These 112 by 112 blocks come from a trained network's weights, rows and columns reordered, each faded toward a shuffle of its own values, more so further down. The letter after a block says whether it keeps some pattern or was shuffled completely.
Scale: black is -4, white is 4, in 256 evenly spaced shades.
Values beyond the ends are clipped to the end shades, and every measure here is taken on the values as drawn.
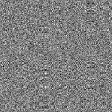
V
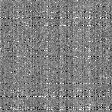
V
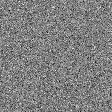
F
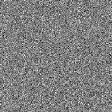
V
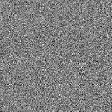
V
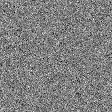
F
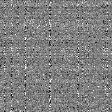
V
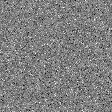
F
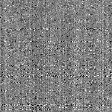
V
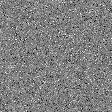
F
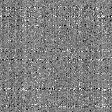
V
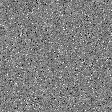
F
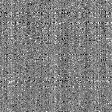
V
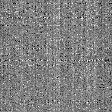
V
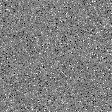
F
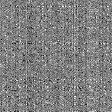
V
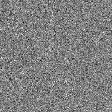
V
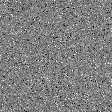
F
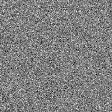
V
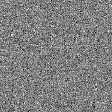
V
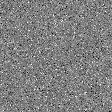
F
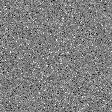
F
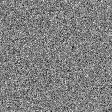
F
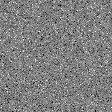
F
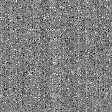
V
